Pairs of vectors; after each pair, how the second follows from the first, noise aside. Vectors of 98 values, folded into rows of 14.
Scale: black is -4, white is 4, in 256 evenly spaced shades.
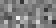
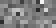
shuffled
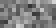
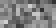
negated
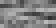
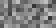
shuffled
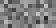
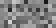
reversed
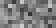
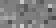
partly zeroed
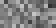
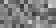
negated
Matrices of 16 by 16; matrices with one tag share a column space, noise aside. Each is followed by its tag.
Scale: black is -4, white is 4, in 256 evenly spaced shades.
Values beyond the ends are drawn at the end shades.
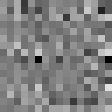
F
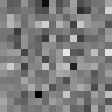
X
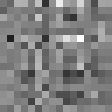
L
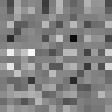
X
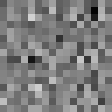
F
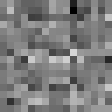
F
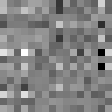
X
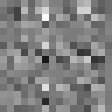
F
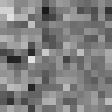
F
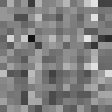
L
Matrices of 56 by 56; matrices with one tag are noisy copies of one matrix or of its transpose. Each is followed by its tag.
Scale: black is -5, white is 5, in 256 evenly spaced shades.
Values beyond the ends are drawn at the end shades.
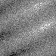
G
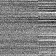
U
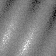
G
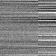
U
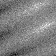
G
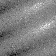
G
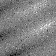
G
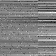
U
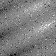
G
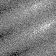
G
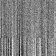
U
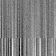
U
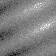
G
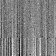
U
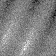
G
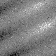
G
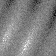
G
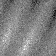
G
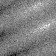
G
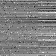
U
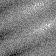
G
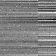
U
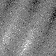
G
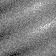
G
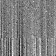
U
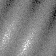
G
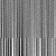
U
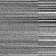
U
